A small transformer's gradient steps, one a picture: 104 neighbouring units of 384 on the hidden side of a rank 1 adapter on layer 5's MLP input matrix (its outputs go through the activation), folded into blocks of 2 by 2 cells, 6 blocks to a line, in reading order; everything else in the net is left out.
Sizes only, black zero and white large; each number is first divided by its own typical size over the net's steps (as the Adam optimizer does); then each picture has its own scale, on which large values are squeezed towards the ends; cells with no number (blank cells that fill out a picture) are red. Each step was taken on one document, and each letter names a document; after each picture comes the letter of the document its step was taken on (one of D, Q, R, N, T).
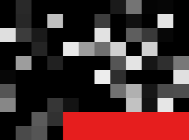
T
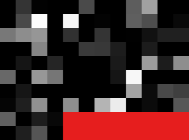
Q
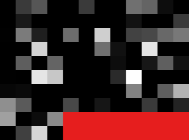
Q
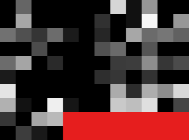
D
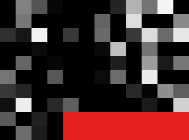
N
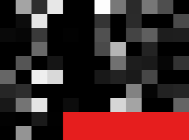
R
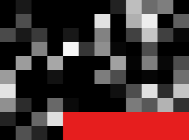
T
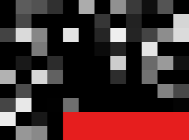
N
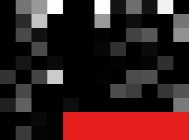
R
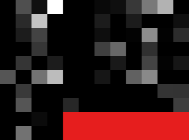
R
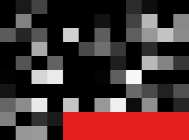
Q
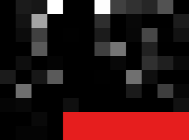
R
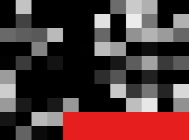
D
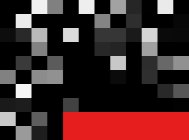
N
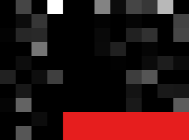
R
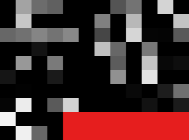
N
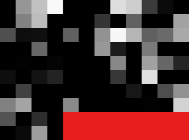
N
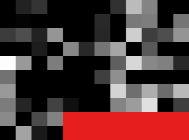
D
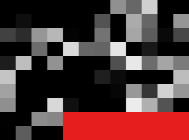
D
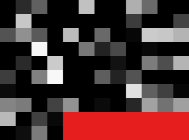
Q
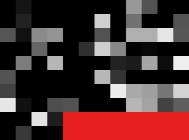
D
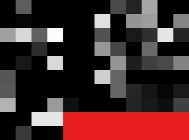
D
